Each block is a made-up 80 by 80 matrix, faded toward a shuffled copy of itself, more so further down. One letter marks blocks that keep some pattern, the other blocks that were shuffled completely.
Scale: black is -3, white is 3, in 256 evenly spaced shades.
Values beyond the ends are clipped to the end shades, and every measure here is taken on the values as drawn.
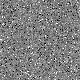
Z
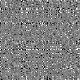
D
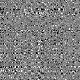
D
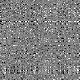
D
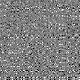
D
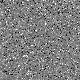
Z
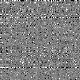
D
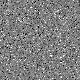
Z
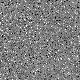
Z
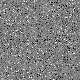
Z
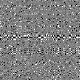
D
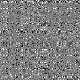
D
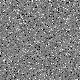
Z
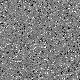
Z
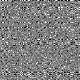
D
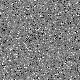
Z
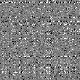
D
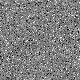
Z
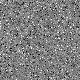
Z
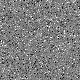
Z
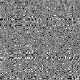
D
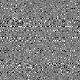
D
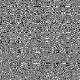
D
